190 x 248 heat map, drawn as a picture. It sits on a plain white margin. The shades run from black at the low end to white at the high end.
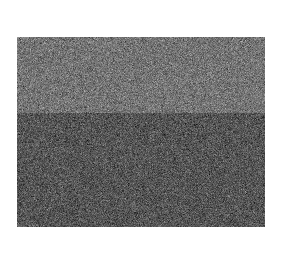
Average level on the scale: 40%. Seam: horizontal, 40% of the way down, the top part higher. Stripes: none.
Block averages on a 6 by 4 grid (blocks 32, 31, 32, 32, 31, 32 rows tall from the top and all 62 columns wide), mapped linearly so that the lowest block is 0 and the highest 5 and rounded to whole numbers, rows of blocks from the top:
5 5 5 5
5 5 5 5
2 2 2 2
0 0 0 0
0 0 0 0
0 0 0 0
